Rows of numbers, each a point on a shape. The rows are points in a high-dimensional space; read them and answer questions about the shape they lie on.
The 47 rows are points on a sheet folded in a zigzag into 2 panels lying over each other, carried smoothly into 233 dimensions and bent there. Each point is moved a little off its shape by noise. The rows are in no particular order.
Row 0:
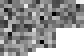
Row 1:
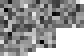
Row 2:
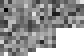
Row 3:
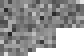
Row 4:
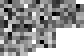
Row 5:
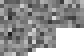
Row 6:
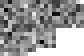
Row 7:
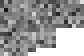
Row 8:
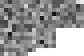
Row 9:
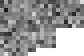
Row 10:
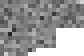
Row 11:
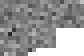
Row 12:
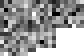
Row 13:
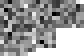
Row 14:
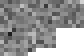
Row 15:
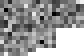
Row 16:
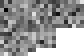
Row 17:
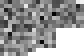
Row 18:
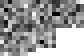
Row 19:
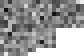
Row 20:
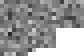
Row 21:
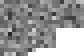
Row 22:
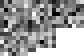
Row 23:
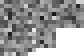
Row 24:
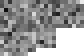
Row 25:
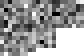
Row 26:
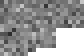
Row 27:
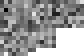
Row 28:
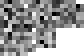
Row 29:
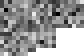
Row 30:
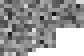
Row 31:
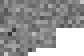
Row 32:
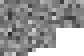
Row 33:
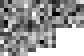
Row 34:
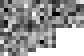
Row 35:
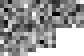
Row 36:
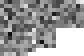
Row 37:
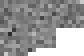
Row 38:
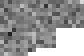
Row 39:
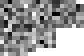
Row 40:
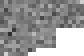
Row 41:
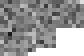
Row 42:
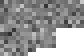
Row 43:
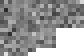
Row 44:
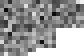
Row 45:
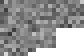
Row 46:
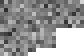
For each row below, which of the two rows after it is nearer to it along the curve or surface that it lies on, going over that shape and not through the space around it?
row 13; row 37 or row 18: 18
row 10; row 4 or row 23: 23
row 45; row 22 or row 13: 22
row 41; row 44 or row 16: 16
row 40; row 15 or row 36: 15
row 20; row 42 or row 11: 11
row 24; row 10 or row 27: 27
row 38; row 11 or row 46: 46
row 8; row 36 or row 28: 28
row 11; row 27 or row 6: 27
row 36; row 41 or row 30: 41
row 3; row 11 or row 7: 11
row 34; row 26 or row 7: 7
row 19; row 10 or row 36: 10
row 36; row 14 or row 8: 14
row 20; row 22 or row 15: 15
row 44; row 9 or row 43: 43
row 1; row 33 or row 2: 33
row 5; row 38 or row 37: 38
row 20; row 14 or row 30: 30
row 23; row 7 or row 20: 20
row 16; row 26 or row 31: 26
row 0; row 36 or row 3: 3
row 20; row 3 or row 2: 3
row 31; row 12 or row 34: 34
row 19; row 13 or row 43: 43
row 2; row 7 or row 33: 33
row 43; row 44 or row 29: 44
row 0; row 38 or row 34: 34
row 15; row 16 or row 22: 22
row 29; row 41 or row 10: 41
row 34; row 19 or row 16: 19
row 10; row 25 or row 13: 25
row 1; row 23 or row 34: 34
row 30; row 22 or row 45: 45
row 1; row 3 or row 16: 16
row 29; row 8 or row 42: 42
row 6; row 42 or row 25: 25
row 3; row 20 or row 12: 20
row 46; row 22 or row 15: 22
